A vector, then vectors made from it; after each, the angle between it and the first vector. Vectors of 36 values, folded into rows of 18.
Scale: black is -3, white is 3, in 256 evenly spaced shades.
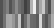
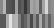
partly aligned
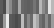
orthogonal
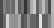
nearly parallel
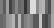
nearly parallel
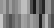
nearly opposite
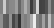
partly opposed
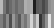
partly opposed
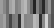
nearly opposite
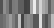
nearly parallel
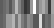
nearly parallel
